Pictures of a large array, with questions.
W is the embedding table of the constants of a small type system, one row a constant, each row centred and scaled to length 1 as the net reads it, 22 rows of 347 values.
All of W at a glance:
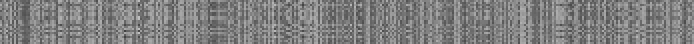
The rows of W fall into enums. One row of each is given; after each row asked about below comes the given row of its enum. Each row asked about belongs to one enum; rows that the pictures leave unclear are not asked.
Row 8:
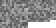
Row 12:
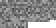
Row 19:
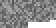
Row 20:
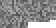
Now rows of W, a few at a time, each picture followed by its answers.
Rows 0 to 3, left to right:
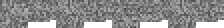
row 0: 8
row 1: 20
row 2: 12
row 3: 20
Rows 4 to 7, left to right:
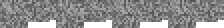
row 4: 19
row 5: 8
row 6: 20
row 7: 20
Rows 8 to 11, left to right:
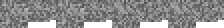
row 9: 8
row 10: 19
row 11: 19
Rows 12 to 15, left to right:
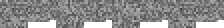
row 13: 20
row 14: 8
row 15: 12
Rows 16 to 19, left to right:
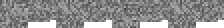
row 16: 8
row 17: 19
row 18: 12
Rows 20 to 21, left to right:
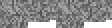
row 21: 19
